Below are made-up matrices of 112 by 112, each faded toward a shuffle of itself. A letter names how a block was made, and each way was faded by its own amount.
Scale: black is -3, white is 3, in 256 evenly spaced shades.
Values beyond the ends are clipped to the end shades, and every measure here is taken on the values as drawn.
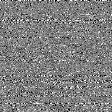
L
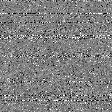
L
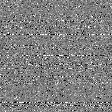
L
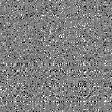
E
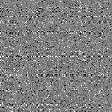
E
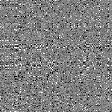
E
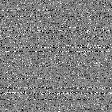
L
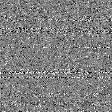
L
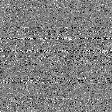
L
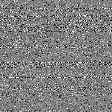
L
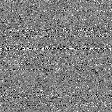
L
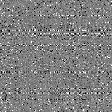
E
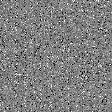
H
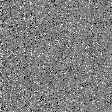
H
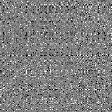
E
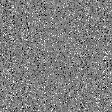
H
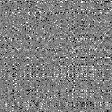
E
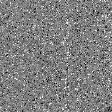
H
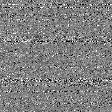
L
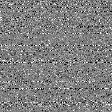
L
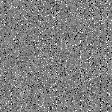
H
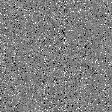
H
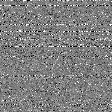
L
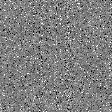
H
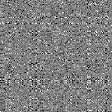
E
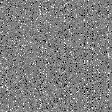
H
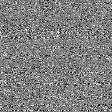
L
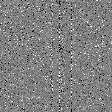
H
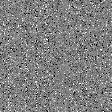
H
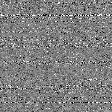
L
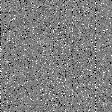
H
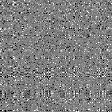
E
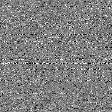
L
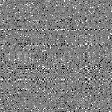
E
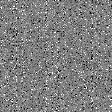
H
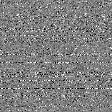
L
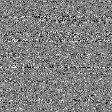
L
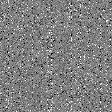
H
